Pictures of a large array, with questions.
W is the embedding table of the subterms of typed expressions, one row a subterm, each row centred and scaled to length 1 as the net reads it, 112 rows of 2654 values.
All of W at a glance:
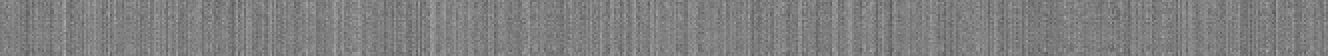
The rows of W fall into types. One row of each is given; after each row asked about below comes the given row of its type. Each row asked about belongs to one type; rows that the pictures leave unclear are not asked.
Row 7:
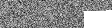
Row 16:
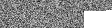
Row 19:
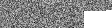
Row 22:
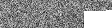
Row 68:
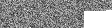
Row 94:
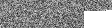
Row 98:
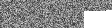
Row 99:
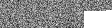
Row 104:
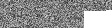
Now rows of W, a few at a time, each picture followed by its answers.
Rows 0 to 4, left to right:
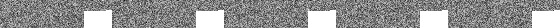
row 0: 68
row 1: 98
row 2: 98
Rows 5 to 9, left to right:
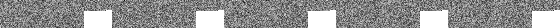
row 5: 94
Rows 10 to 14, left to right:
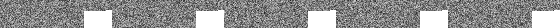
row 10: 16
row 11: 104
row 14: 98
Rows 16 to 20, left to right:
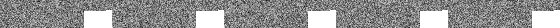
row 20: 16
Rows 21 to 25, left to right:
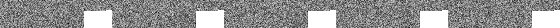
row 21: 7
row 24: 16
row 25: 104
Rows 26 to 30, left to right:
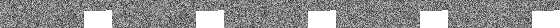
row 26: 22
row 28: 104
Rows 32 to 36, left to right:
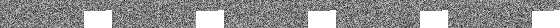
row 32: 19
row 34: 98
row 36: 19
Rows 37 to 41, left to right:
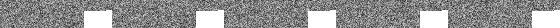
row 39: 98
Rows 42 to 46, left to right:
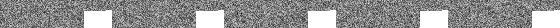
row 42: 68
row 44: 22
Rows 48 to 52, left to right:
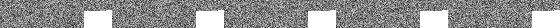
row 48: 98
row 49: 7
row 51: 19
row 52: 104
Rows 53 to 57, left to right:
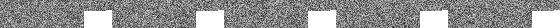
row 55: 94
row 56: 7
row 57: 68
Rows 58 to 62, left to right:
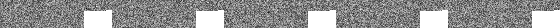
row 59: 104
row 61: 94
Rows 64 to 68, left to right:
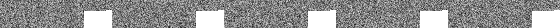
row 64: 99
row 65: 19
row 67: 99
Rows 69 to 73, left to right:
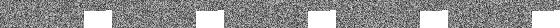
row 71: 19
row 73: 19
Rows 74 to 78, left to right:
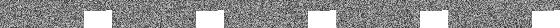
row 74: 104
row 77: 16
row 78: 7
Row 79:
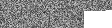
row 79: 68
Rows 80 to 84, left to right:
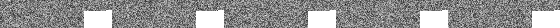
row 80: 98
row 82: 68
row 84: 16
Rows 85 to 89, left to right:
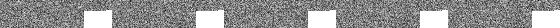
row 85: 104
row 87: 68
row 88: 99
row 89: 16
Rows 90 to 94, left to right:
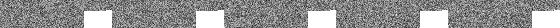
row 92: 104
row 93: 99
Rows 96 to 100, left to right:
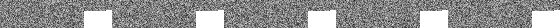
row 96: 19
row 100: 7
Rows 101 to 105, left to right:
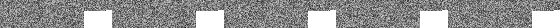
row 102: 16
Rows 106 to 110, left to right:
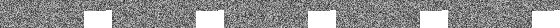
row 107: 98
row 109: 22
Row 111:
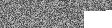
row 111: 16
